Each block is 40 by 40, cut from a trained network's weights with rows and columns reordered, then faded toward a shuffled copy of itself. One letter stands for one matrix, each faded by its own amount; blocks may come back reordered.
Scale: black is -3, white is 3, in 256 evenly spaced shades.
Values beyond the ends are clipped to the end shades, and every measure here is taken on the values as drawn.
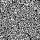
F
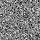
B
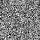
F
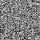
F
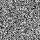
F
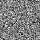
F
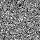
B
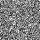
B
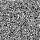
B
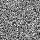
B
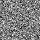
F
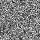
B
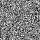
B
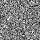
F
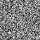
F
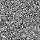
F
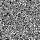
B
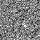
F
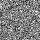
B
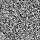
F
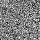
B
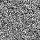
F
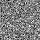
F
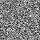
B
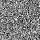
F
